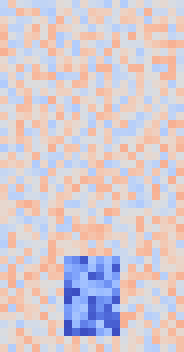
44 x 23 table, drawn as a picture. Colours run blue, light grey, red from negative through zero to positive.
Odd patch: lower, in the bottom middle. Ninth with the lowest average: bottom middle. Histogram: skewed, a long tail of low values. Stripes: none.
